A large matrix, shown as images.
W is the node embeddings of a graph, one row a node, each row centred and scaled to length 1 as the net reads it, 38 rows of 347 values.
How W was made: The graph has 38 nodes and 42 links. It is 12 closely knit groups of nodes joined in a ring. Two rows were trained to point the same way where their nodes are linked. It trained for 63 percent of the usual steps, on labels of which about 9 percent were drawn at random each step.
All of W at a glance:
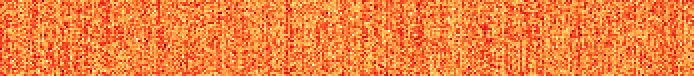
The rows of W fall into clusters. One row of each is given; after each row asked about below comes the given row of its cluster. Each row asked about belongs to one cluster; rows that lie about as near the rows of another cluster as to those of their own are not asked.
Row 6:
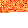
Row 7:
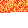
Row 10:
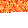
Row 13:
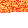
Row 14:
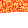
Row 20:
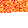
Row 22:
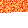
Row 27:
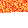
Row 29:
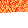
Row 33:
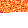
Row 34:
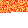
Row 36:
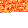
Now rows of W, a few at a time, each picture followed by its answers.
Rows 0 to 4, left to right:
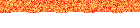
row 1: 22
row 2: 36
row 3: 7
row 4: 10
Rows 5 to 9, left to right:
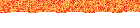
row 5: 14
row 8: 20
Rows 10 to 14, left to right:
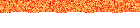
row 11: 22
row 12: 34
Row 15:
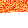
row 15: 6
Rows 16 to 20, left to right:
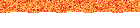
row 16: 6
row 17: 10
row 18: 6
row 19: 13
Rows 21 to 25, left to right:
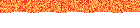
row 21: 22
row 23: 27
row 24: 7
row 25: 34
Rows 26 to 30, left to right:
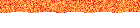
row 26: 29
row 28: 33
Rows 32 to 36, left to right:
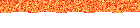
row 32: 29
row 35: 27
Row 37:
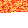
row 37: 14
